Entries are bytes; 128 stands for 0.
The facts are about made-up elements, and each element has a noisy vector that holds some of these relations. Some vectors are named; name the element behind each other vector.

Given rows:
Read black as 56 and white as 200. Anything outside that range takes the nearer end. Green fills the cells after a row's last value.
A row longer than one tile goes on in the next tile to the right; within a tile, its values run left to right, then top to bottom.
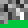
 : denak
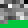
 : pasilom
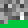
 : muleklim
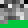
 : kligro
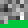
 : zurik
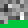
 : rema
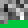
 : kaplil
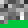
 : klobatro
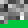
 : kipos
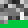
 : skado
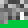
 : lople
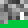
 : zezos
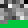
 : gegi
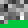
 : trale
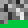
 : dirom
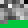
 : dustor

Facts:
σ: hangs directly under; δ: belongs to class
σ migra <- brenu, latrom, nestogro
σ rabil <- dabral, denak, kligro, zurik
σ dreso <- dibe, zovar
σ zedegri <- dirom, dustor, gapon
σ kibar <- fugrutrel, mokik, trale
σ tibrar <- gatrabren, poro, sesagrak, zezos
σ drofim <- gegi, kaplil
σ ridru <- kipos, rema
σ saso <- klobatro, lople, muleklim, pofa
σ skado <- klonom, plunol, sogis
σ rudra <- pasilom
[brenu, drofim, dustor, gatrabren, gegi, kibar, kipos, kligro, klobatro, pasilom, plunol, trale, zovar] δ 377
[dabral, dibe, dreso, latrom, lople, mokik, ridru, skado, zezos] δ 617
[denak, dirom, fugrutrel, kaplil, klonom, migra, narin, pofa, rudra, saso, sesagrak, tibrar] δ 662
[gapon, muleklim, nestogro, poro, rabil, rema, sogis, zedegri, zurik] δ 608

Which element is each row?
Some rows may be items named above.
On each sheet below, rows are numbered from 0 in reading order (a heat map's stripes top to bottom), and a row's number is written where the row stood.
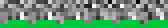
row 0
lople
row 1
lople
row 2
muleklim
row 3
drofim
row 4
pasilom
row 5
dirom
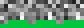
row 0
kipos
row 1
lople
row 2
dabral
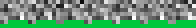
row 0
rema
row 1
rudra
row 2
drofim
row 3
zedegri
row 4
rabil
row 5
muleklim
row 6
dabral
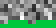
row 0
sogis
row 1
dirom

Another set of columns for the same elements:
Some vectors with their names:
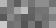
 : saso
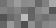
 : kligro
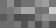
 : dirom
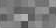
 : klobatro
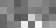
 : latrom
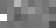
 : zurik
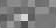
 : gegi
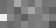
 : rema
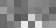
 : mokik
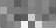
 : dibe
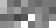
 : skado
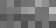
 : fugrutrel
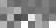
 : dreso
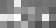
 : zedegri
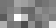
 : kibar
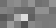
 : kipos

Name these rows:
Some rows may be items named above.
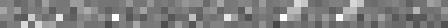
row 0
dabral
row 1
sogis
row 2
poro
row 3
kligro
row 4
muleklim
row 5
rabil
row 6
rabil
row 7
pofa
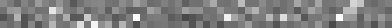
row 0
migra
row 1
lople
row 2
plunol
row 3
denak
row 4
gapon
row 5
nestogro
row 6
rabil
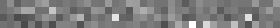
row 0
dirom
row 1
klobatro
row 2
sogis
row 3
zezos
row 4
gatrabren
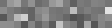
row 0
dustor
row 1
tibrar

